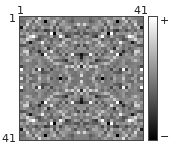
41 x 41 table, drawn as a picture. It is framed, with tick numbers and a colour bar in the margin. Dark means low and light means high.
Histogram: heavy tails on both sides. Grain: fine. Mirror symmetry: left to right and top to bottom. Slope: none. Stripes: none.
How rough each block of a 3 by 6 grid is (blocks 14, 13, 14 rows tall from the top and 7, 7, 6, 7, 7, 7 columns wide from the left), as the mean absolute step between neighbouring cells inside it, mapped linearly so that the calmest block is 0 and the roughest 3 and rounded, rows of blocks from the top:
231132 | 101201 | 231132
